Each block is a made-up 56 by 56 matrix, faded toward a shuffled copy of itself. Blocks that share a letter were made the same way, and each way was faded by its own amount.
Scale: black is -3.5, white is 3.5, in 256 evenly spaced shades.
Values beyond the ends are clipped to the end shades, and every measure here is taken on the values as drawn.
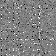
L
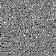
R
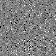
R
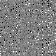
L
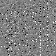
L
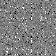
L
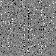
L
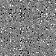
L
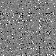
L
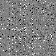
L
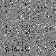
L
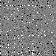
L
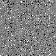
R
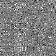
R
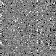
R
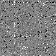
L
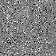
R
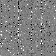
L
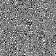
R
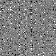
R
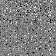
L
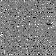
L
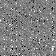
L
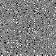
R
